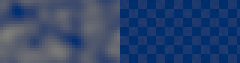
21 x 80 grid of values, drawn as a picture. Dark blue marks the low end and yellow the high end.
It is made of 1 by 2 panels. Panel 1,1: low, blotchy. Panel 1,2: very low, checkered, faint in contrast.
